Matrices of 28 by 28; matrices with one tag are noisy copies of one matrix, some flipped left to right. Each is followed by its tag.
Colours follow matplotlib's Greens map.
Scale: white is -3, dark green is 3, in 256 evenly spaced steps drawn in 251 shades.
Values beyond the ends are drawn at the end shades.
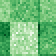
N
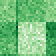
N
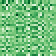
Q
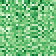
Q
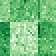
N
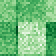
N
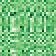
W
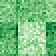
N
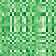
W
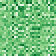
Q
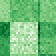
N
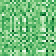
W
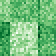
N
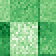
N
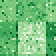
N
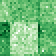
N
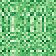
W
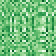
W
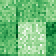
N
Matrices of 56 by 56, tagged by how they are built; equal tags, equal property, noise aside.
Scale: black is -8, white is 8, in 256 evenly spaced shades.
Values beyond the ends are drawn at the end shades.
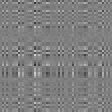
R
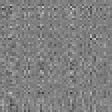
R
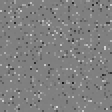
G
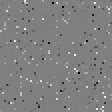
G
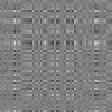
R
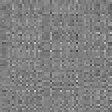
R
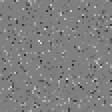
G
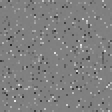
G
